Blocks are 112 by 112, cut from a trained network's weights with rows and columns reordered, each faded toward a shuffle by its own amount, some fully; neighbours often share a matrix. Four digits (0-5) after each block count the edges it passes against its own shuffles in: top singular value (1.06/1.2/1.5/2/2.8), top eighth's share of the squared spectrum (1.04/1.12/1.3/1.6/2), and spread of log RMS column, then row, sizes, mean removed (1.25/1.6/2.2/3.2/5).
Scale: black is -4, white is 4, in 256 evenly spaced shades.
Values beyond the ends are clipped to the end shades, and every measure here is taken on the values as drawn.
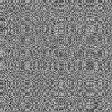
5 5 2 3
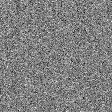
2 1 0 0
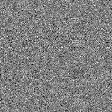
4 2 0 2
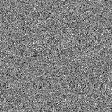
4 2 0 1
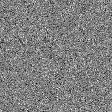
3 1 0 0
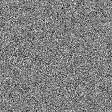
3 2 0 1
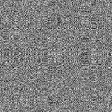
5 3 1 3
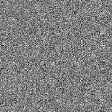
4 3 1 2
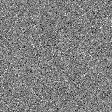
2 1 0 0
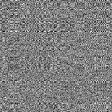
5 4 2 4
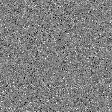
3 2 0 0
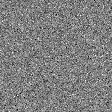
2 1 0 0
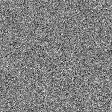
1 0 0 0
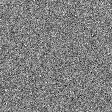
0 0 0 0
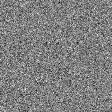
2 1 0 0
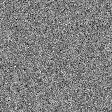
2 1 0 0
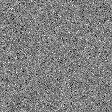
2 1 0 0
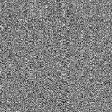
4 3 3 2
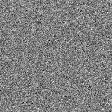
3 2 0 0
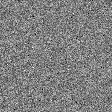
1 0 0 0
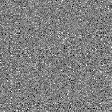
4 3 2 2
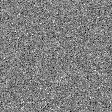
1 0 0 0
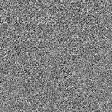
4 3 0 2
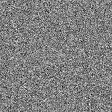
2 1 0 0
